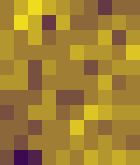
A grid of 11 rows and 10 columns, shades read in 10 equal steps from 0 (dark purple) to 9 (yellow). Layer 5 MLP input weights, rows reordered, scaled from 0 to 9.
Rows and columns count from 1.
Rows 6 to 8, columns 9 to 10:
4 5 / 5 5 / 6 6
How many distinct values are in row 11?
6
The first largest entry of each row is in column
3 2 3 10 2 8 4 7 6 6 7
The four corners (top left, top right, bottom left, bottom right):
5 4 3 6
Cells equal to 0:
1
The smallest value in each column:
3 0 1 2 3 3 3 2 3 4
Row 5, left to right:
5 6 3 6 5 5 3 5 6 6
